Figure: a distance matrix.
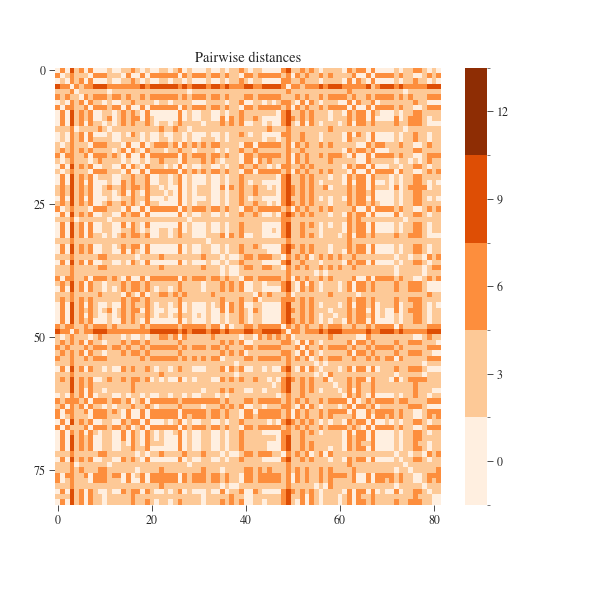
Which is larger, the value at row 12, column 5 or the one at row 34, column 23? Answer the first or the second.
the first
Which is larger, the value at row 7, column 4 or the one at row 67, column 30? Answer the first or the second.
the second
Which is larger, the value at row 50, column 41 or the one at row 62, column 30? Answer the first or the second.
the second
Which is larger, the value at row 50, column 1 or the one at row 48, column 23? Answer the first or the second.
the second
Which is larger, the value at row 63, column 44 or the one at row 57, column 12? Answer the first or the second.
the second
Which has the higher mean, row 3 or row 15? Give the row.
3
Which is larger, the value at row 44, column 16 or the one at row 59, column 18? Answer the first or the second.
the first
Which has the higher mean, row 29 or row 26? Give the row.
26
